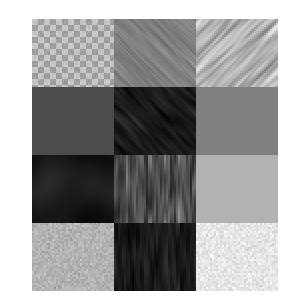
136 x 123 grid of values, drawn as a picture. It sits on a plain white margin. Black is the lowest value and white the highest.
The table splits into 4 rows of 3 panels. Panel 1,1: high, checkered. Panel 1,2: middling, slanting down to the right, faint in contrast. Panel 1,3: high, slanting up to the right. Panel 2,1: low, flat. Panel 2,2: very low, slanting down to the right, faint in contrast. Panel 2,3: middling, flat. Panel 3,1: very low, smooth, faint in contrast. Panel 3,2: low, streaked downward. Panel 3,3: high, flat. Panel 4,1: high, fine-grained, faint in contrast. Panel 4,2: very low, streaked downward, faint in contrast. Panel 4,3: very high, fine-grained, faint in contrast.
